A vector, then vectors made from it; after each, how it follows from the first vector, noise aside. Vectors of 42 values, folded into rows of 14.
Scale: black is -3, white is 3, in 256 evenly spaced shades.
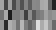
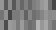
shrunk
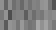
shrunk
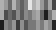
wrapped around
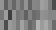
shrunk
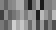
wrapped around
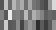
negated
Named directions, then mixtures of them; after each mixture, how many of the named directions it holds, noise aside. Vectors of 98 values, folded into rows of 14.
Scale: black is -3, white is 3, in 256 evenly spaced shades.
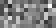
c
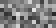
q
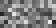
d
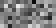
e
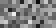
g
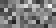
three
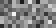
two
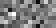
one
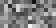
three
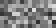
two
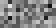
one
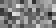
three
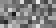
one
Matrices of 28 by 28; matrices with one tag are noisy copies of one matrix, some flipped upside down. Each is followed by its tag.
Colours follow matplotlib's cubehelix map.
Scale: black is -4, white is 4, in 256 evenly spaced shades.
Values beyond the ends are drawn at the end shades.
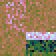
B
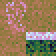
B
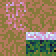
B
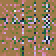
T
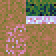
B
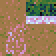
B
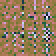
T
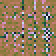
T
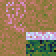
B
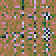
T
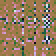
T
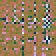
T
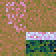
B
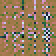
T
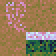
B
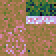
B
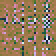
T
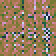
T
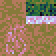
B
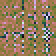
T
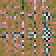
T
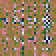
T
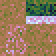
B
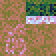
B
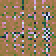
T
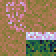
B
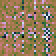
T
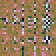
T
